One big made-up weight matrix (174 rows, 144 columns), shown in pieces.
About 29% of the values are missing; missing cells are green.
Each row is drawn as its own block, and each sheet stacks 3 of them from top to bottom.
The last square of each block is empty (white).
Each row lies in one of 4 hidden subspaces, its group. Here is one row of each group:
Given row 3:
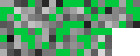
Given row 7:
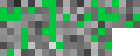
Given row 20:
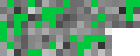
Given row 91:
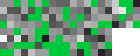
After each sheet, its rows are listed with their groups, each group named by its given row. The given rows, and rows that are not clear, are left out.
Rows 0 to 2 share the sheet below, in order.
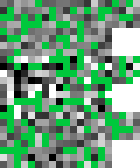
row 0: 91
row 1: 3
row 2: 7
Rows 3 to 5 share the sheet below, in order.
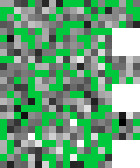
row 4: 7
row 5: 91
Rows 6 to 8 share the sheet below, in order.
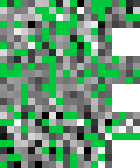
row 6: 7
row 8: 3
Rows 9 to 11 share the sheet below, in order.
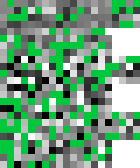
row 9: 20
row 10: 7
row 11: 3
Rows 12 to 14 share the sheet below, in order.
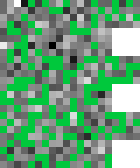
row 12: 7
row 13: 3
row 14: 3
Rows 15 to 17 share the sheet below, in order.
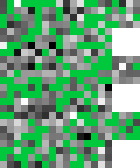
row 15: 7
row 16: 20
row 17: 3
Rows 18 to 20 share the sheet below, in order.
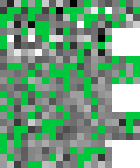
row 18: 3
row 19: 7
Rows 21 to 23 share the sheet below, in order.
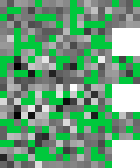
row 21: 3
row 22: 20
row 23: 7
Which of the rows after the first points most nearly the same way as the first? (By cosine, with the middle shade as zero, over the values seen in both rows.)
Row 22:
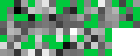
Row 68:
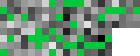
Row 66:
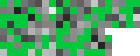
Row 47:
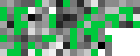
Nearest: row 66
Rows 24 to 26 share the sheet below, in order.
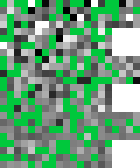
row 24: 7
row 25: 3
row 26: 3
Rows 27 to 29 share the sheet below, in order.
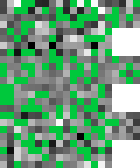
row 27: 7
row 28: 20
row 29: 3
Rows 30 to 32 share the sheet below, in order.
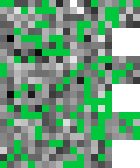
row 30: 3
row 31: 3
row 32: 20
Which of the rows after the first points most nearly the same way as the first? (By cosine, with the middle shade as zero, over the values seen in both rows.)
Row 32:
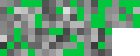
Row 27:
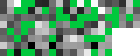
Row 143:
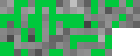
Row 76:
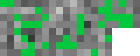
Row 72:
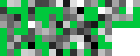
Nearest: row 72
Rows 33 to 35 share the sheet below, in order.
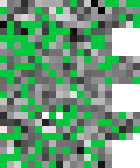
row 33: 7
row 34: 20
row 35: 3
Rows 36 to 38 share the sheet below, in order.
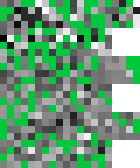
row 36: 20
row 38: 3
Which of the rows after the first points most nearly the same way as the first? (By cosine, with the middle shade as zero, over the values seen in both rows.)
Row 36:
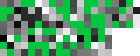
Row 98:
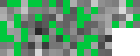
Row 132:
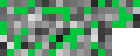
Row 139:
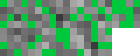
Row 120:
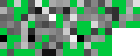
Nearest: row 120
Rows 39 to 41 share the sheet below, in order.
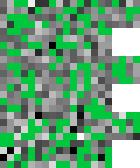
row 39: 7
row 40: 91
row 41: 20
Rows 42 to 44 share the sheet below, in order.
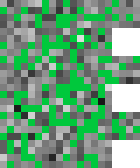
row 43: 20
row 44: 7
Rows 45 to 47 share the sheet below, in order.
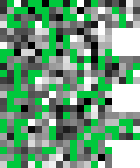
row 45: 7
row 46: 91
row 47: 20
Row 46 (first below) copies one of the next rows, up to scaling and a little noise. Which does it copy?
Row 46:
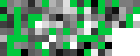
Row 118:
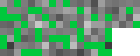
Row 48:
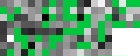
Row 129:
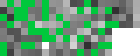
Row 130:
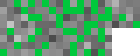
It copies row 118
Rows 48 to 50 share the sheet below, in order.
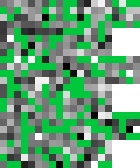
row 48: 91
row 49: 7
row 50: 91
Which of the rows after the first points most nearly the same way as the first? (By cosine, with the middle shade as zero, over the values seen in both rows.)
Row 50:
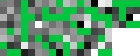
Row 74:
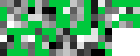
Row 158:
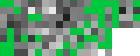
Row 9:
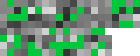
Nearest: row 9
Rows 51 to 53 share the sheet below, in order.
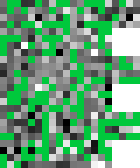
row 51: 91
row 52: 91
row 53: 20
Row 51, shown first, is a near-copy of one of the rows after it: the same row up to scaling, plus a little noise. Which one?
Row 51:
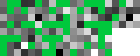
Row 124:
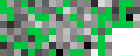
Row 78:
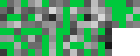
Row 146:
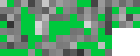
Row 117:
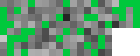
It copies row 124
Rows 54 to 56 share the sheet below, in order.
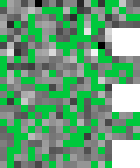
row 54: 20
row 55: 20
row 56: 3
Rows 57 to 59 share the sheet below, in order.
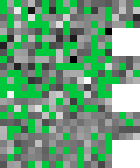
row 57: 20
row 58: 3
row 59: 3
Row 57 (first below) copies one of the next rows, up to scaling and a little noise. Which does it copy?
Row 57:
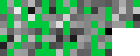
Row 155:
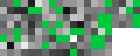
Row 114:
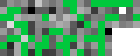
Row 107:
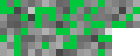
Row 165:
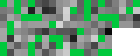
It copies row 165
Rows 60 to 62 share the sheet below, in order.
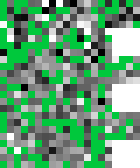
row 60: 3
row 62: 91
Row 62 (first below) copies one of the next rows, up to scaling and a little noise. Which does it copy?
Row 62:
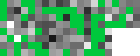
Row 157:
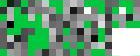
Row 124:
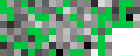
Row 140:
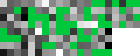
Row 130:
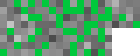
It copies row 130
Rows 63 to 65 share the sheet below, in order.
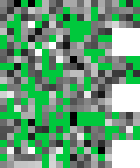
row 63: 7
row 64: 3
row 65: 3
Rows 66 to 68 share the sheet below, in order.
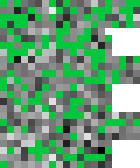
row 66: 20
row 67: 7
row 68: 91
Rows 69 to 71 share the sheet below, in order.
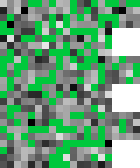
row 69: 91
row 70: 20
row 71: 20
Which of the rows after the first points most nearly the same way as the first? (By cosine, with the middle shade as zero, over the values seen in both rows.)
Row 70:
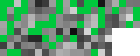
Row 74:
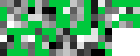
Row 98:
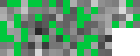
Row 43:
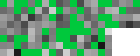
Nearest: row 98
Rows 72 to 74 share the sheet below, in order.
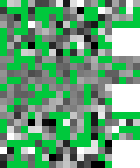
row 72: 7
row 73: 20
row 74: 20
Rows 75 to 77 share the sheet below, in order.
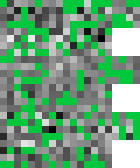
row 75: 3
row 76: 3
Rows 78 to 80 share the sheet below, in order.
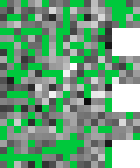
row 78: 91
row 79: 91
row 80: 20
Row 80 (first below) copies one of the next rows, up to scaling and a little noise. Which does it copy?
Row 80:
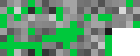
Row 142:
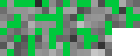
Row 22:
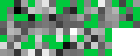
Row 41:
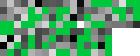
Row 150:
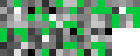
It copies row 150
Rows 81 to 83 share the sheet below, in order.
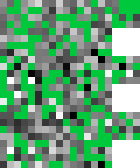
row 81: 20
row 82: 91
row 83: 3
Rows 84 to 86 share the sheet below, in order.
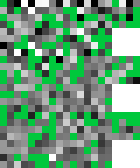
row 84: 7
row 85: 3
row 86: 7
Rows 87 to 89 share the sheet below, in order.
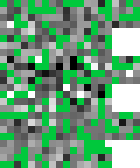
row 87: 91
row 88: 3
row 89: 20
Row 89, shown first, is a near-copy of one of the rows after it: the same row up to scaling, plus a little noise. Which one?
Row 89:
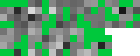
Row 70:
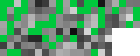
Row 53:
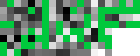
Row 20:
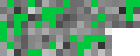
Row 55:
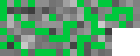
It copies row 20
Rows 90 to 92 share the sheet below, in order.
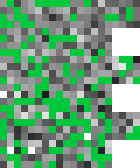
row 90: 20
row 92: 3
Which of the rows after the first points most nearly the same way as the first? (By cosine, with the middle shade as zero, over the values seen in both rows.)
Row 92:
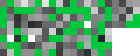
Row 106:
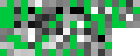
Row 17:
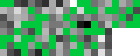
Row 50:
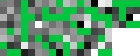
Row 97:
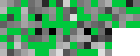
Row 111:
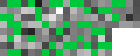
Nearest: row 106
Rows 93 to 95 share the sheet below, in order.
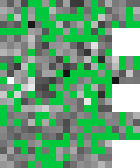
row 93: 7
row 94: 91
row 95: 20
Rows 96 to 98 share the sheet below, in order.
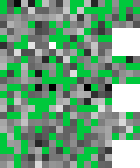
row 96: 7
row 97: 3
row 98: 91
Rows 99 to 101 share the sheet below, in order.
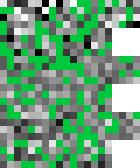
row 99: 3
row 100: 3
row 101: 3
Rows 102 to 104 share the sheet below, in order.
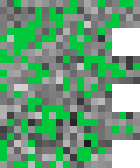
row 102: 3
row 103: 7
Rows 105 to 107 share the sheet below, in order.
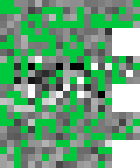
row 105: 20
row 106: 3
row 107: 20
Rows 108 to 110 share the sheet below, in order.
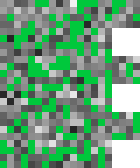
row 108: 3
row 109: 20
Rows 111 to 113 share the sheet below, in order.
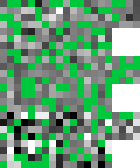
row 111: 3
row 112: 3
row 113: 3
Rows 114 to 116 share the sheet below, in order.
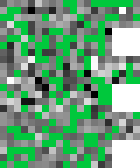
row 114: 20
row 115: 91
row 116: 91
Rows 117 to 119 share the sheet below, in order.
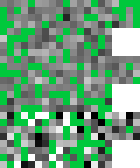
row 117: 91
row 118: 91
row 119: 7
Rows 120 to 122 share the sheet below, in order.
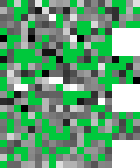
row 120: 20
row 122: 91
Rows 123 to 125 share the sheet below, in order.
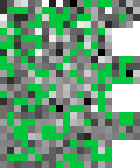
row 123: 3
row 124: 91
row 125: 3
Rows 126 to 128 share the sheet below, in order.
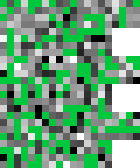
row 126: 91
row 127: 3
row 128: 20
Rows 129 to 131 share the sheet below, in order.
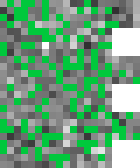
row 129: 91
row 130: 91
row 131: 91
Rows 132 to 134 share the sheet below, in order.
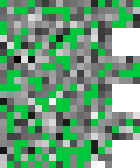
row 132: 20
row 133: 7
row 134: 20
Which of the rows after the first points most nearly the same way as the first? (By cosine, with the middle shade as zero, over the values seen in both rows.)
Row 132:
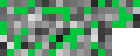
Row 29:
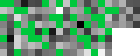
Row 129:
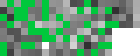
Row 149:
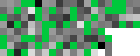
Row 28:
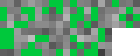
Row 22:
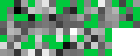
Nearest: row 28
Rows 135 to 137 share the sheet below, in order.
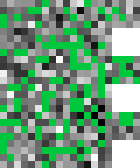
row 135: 7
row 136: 3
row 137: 7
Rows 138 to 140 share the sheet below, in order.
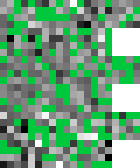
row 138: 3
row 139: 7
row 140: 91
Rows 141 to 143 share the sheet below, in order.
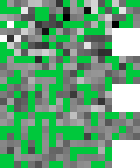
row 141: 91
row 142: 20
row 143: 3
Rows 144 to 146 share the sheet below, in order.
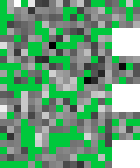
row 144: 7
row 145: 91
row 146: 91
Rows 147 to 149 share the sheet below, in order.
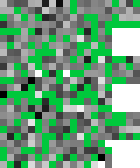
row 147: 3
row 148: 91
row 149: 20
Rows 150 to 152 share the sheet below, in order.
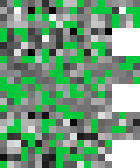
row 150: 20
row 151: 20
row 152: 91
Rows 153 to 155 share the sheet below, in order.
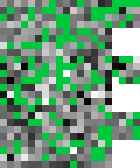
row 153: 91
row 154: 91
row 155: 20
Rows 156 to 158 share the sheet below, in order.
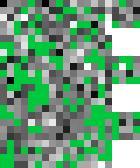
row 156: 91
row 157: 91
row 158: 20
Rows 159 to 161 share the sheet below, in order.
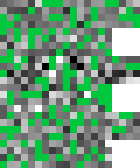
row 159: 20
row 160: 3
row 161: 91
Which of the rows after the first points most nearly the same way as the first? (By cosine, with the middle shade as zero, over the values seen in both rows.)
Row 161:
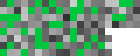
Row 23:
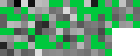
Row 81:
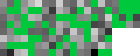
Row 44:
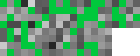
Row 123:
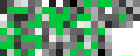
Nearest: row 23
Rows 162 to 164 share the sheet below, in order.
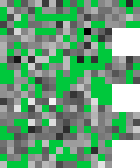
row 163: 7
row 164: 20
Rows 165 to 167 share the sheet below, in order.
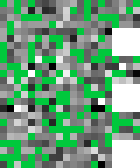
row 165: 20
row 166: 20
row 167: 20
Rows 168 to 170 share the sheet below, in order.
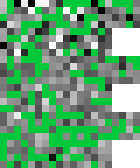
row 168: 7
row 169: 91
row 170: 7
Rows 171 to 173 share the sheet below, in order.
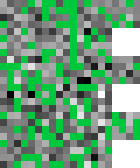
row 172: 3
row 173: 7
